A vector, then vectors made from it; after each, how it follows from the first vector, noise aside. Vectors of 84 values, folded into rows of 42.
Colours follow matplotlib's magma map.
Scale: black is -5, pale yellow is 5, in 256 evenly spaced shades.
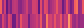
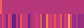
partly zeroed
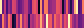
scaled up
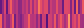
sign-scrambled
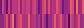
sign-scrambled
